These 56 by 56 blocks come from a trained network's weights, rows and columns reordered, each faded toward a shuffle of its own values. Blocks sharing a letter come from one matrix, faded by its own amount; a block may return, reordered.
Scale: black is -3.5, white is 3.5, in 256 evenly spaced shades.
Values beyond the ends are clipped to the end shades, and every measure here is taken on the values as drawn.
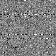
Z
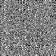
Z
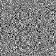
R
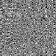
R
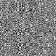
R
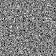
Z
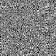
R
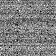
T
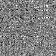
Z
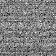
T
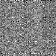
Z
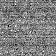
T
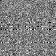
Z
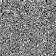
Z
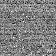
T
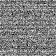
T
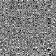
R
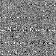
Z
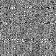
Z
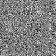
R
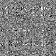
Z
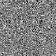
R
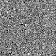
Z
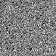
Z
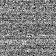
T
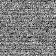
T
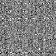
Z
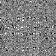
Z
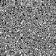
R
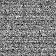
T
